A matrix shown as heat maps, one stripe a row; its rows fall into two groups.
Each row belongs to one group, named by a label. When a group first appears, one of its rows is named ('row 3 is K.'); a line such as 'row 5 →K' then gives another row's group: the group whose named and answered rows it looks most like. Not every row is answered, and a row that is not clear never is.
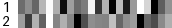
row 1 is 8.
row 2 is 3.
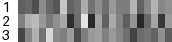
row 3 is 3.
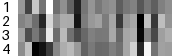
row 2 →3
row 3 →3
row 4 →3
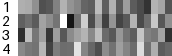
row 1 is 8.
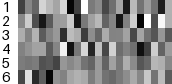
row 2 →3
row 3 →8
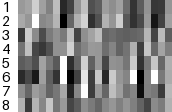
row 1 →8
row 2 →8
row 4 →3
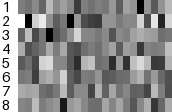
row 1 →3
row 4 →3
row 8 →8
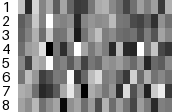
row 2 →3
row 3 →3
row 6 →3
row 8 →8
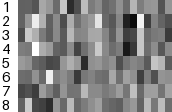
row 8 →3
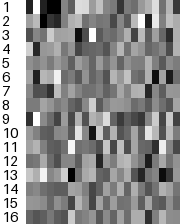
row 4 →3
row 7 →3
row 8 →8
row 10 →8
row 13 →8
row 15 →8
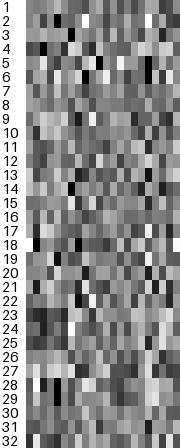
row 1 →8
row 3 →8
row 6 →3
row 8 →8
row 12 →8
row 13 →3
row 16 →3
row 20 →3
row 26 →8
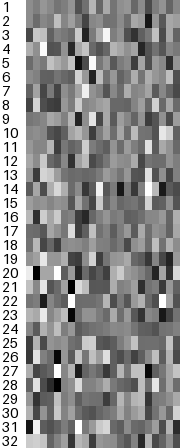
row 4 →8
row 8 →3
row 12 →8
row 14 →8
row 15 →8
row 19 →8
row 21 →8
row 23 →8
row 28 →3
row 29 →3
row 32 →8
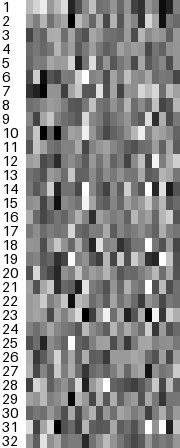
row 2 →8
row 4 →3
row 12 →3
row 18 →8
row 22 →8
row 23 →3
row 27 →3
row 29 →8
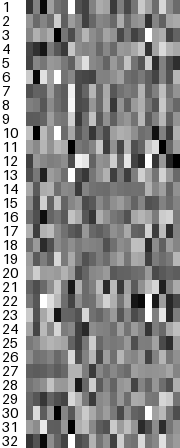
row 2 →3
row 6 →3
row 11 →8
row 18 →3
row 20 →8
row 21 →8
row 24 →3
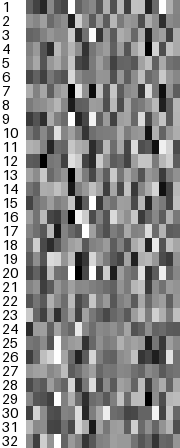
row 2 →8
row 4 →3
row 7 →8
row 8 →8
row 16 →8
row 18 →3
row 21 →3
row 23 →3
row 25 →3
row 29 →3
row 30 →3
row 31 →8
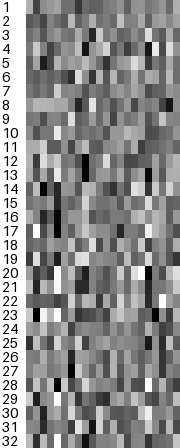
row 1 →3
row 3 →8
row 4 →3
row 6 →8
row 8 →8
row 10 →3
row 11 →8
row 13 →3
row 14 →3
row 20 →3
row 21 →3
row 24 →8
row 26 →8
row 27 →8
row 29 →3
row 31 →8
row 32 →3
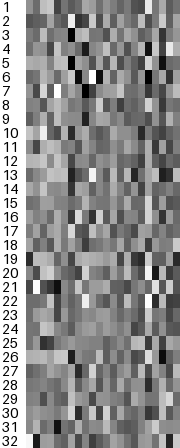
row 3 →8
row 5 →8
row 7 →3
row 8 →8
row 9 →3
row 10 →8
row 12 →8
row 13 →8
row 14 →8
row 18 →3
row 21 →3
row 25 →3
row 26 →8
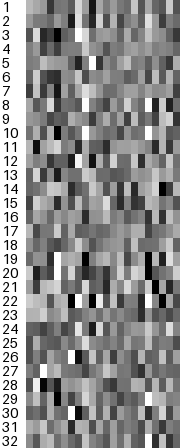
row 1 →8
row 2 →8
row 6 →3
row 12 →8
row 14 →8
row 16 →3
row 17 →3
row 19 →3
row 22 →8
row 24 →8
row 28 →3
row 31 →8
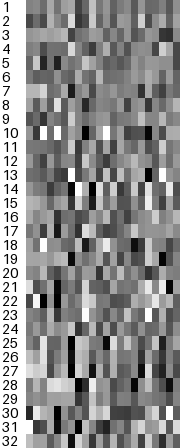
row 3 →8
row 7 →8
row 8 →3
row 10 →3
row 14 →8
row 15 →8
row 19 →8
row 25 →8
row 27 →8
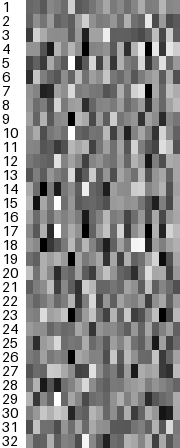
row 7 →3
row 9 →8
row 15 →3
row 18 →3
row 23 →8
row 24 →8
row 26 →8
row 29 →3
